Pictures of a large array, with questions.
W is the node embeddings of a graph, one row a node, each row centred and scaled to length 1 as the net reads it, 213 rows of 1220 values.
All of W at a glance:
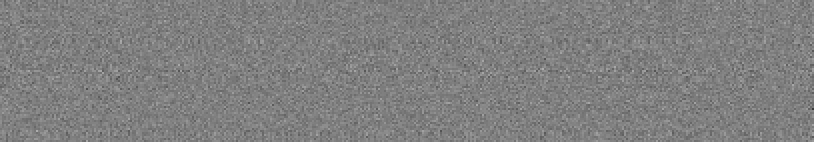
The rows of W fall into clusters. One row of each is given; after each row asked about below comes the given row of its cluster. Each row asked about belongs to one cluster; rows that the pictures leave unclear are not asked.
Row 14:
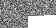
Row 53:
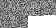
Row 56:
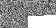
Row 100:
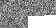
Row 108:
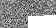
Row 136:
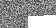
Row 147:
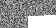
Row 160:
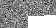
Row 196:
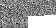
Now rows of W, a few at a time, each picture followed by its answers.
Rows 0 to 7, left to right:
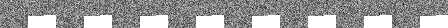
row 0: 56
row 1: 100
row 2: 14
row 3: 53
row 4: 14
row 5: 147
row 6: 160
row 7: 14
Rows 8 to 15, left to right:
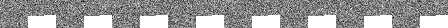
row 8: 196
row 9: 136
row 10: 56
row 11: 14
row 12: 108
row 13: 147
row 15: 136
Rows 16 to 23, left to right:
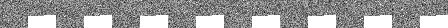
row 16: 14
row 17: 196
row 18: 53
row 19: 108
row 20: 160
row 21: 56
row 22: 53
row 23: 196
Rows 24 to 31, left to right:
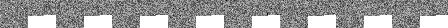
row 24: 56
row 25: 14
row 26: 136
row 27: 147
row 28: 160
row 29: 56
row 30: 53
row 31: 136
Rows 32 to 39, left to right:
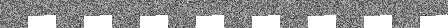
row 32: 14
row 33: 136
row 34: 136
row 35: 53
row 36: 100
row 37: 108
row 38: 147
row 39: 14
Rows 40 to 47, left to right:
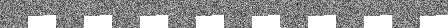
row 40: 14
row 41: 53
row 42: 147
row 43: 56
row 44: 196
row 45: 108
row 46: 160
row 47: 56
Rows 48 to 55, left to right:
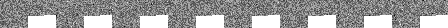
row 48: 14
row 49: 196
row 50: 196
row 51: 147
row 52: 108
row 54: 14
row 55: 14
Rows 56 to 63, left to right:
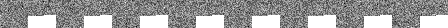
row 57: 160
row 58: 147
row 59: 100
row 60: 147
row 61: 147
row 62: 100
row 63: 14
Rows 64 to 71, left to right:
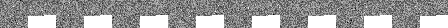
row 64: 147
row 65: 147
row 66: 136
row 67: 56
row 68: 53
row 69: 53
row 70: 147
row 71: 136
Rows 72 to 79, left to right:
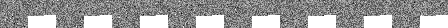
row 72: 147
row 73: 53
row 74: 56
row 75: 196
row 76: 160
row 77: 160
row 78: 108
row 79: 53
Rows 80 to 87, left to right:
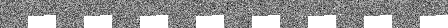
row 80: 160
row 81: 196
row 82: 147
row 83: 108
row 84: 136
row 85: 100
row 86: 56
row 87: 108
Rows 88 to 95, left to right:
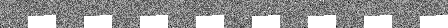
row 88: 108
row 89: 14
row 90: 147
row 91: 108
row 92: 100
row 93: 196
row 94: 53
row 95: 108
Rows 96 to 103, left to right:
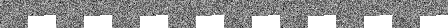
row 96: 136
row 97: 136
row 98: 100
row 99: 56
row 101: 136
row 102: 14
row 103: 100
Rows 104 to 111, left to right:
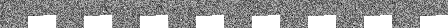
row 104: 14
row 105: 56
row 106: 56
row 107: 56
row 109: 147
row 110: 147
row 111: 14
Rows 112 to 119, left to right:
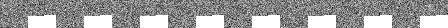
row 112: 196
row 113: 196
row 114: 56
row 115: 160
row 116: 160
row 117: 53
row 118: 160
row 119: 147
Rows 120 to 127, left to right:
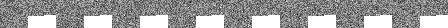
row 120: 160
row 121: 56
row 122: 147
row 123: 53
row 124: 147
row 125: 196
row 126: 14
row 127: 160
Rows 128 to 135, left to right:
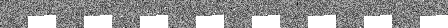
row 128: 100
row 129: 56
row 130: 100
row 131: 56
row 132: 196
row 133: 108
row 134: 196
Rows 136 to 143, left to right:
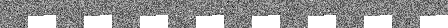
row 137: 56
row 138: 196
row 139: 100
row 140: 136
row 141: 160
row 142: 53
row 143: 147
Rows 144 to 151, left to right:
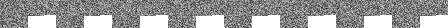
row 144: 14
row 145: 136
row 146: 53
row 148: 136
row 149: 108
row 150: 14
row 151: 14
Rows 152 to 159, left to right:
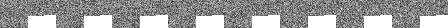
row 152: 196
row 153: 136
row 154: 56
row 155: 136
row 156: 196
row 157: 14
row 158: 147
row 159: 100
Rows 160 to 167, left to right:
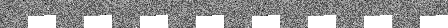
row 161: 108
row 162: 196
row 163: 136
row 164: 196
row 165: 108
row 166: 147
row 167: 56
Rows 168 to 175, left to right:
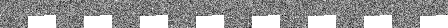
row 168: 100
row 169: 136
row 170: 108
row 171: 14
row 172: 56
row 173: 147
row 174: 147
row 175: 14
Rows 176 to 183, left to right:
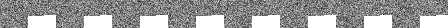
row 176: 56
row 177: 160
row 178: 136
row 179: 14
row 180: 136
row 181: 108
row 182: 100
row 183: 160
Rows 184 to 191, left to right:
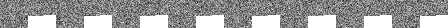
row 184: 53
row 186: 147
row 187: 108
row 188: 53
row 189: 147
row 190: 160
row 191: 136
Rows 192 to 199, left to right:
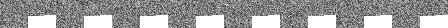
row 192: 14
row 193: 147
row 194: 56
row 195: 108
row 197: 196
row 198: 14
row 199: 108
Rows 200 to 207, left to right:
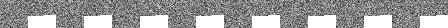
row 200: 108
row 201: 108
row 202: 14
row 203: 108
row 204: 160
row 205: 136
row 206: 53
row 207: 160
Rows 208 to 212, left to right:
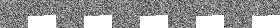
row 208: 108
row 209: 56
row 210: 108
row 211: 14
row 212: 53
